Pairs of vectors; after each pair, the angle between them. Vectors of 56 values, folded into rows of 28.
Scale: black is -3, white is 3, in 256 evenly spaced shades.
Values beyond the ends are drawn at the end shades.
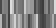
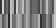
partly aligned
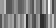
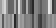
partly aligned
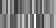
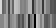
nearly opposite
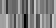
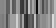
partly aligned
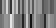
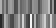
partly opposed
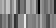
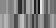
partly aligned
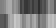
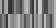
orthogonal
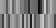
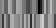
nearly parallel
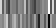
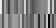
nearly parallel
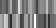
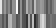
partly opposed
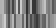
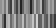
partly opposed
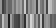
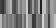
orthogonal
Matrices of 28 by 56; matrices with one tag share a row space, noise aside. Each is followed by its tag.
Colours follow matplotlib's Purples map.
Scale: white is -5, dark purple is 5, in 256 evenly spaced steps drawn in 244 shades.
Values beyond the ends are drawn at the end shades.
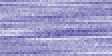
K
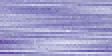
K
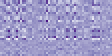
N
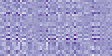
N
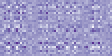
N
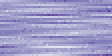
K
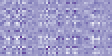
N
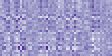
N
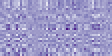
N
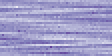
K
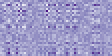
N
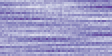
K
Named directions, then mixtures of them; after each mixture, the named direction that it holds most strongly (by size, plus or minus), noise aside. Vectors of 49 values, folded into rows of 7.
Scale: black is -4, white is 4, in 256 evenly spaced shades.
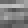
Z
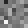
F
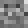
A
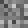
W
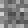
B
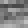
Z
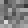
F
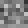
A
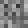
W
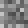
B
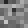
F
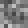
B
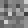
A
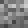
Z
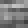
Z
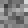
A
